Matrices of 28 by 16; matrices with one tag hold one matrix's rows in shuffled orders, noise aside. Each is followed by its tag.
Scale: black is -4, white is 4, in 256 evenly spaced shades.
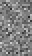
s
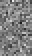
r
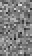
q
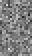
s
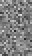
q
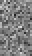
q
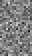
s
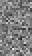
r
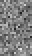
q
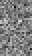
q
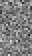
s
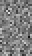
s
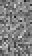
q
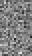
q
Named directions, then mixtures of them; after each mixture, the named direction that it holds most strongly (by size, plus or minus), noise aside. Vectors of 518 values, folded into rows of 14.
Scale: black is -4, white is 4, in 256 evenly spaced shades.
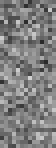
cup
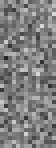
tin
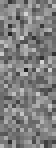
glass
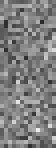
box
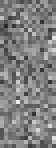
box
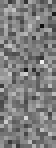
tin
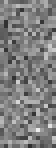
box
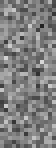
tin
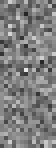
glass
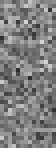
cup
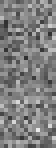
box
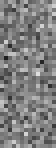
tin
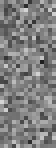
tin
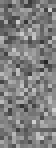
cup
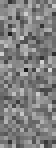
glass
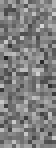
tin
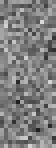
box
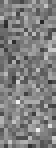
box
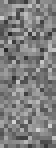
box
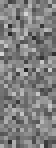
glass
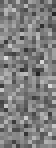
tin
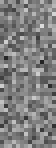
tin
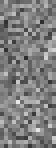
box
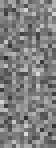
tin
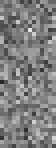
cup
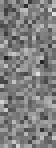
tin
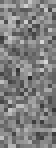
cup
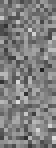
box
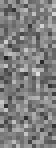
tin
